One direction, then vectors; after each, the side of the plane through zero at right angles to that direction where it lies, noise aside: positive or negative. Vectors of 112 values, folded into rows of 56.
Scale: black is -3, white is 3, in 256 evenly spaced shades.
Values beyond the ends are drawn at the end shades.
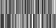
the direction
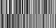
positive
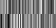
positive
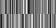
positive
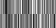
positive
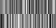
positive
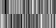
negative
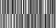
negative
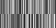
negative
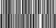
positive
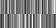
positive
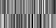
negative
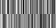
negative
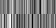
negative
